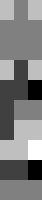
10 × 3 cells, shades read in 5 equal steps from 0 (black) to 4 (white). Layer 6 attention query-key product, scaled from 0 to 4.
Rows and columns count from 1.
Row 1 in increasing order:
2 3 3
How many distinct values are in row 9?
2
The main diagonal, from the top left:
3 2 2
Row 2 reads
2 2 2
